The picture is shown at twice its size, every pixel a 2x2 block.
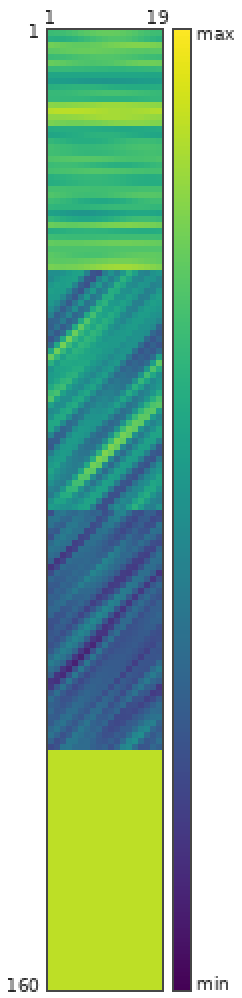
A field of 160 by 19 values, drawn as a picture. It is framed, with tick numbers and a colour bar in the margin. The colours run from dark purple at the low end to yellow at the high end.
It is made of 4 by 1 panels. Panel 1,1: high, streaked across. Panel 2,1: middling, slanting up to the right, strong in contrast. Panel 3,1: low, slanting up to the right. Panel 4,1: very high, flat.
